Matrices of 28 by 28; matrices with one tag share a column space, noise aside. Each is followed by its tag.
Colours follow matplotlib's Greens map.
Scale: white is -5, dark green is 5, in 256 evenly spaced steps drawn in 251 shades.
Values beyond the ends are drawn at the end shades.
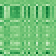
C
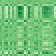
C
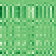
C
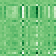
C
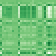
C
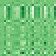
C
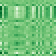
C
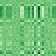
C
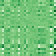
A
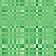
A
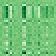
C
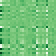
A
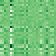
A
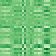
A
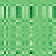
C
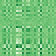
A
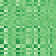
A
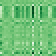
C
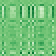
C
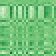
C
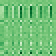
C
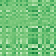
A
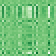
C
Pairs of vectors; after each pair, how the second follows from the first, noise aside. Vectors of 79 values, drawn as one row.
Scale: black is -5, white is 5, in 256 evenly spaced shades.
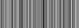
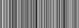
shuffled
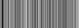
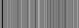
partly zeroed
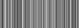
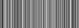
copied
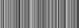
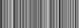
reversed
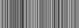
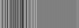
partly zeroed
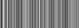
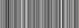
shuffled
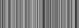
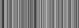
reversed
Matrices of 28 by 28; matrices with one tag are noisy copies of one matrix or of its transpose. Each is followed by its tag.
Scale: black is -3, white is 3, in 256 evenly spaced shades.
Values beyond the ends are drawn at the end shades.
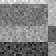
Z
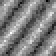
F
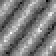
F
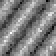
F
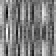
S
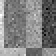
Z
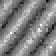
F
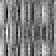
S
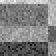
Z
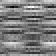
S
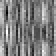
S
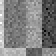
Z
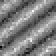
F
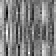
S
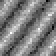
F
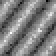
F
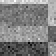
Z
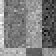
Z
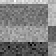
Z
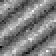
F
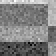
Z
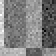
Z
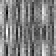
S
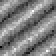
F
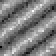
F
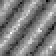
F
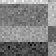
Z
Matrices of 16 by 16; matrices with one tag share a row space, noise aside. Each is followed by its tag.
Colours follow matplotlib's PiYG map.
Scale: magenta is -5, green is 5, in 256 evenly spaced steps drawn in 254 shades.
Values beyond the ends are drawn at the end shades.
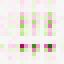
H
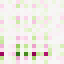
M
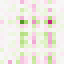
H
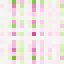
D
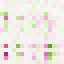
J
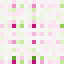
D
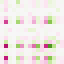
J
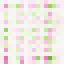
J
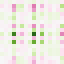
D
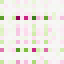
M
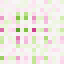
M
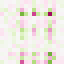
H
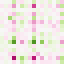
D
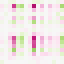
D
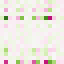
J
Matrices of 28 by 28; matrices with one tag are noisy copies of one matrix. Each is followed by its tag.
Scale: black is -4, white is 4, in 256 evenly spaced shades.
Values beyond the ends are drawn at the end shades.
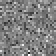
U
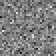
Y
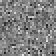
U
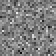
Y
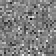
U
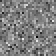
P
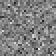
Y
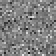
U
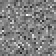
Y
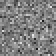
Y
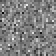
P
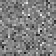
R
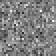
P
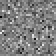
Y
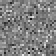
U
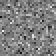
Y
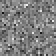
P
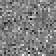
U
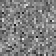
P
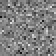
Y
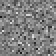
Y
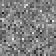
P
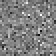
R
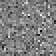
R
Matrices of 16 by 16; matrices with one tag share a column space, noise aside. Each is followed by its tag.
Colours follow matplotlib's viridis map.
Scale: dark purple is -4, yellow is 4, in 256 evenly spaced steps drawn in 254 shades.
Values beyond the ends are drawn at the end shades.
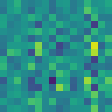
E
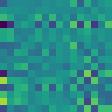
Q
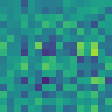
E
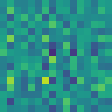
E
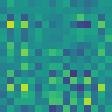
Q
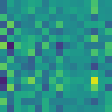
E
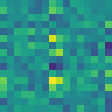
E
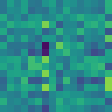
E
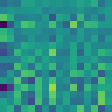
Q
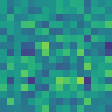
E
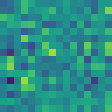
E
